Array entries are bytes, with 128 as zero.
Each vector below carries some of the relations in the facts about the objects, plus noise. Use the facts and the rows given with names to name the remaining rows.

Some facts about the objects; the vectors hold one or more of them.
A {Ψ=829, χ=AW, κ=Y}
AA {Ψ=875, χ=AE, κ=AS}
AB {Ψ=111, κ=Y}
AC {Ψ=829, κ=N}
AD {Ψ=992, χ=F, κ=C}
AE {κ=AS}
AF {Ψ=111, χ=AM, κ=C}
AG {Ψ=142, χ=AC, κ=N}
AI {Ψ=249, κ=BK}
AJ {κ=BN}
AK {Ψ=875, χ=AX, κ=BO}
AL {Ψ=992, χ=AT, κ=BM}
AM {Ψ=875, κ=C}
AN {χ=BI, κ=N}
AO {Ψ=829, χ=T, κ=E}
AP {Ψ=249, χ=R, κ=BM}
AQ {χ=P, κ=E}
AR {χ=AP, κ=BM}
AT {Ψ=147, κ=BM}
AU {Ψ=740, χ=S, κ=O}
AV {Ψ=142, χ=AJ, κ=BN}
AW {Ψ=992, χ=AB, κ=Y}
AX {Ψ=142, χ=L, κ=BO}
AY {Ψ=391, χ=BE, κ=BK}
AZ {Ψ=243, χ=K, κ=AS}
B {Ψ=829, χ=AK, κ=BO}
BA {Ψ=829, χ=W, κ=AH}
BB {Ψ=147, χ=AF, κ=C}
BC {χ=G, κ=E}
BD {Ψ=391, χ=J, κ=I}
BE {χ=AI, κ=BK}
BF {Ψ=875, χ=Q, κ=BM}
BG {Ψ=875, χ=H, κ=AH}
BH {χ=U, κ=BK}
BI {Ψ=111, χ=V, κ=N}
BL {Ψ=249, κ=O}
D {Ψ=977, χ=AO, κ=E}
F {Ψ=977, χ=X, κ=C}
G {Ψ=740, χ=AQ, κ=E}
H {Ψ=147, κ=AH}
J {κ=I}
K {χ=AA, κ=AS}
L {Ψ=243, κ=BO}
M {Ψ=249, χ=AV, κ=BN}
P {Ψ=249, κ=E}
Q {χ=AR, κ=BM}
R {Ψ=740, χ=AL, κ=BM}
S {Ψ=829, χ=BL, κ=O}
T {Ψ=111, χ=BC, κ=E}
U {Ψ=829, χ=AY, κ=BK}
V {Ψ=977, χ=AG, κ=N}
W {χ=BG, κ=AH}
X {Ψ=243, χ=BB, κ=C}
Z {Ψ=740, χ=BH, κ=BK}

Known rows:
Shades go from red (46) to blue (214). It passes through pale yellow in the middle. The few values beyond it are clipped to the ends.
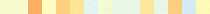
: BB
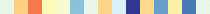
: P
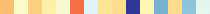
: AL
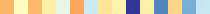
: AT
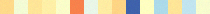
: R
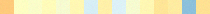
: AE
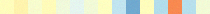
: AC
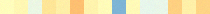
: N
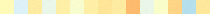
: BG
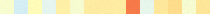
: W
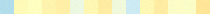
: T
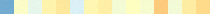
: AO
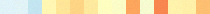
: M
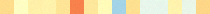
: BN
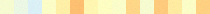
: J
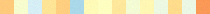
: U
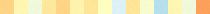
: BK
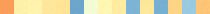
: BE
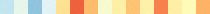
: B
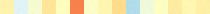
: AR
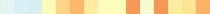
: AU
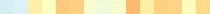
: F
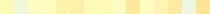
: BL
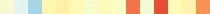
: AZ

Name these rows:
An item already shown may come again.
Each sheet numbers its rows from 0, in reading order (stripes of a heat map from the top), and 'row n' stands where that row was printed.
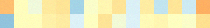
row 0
AY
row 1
T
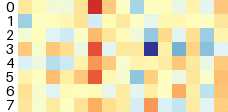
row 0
BO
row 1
T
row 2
L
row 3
AL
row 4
AK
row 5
C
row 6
AA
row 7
AH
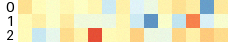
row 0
AE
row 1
AC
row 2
Q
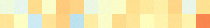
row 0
X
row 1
BH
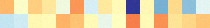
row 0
AL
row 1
AD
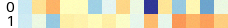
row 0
AQ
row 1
AN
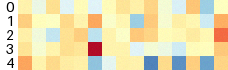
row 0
H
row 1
AS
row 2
BH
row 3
BM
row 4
AI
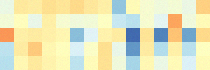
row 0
E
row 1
AG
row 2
AI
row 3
G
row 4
BC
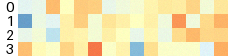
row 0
X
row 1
D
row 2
BI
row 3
AS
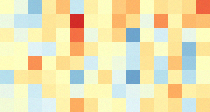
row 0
Z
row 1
BF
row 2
AP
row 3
L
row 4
AF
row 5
G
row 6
V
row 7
AX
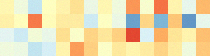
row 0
K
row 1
AM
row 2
BA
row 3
AK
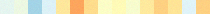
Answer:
AK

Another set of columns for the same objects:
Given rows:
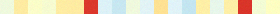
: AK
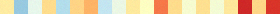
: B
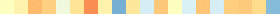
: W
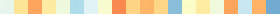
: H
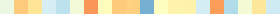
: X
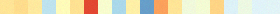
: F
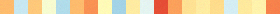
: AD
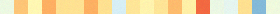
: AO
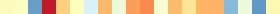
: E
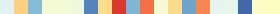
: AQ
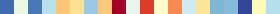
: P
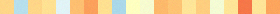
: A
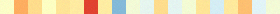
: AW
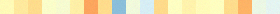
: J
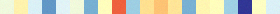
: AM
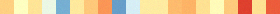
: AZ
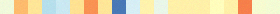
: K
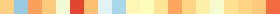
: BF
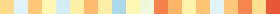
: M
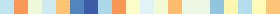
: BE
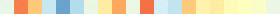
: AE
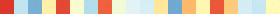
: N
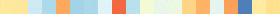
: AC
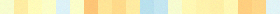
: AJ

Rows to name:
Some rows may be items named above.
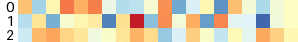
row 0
BM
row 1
AQ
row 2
U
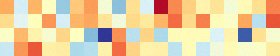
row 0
AD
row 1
D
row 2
R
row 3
AY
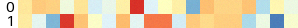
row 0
AG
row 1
E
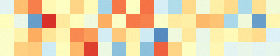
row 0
AP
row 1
E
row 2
AR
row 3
F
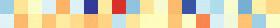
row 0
AI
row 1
AO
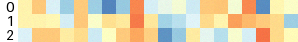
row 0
AC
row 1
V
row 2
U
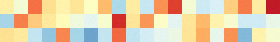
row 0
Z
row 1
BC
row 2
AC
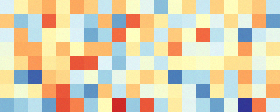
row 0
AR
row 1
AH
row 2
G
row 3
BH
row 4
Q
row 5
BO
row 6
BK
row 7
AT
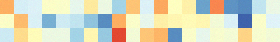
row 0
C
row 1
AF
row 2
L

